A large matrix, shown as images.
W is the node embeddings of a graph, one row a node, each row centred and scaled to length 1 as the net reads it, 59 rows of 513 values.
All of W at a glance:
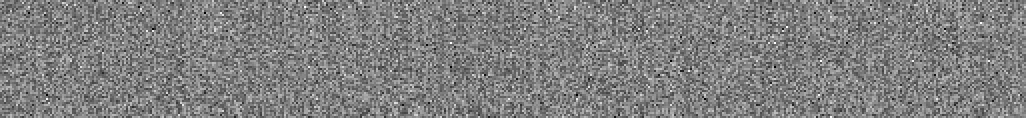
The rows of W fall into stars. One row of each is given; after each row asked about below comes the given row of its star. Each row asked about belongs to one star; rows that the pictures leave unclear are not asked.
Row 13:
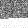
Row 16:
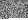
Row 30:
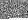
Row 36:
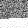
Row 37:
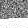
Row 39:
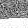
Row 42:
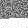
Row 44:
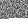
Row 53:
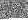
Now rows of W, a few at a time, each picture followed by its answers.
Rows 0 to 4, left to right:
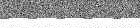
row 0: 30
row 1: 37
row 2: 16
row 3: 13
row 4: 16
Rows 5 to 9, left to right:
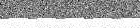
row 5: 39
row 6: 13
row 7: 36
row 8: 39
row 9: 53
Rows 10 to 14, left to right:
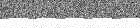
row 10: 36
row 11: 16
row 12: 30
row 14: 36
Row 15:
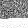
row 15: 36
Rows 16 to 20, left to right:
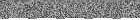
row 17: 53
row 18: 39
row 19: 30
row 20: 16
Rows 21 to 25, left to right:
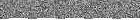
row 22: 44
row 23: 13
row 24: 53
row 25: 44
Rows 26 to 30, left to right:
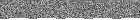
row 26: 37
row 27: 13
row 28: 42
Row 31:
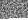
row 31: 37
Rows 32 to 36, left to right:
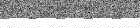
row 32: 13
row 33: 53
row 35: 53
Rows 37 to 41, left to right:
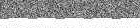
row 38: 42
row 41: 39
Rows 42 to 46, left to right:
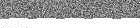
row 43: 53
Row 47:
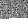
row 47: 42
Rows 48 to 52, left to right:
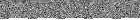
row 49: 42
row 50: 42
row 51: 39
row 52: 30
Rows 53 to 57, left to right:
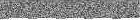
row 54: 13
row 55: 13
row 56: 39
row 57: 53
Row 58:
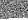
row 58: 37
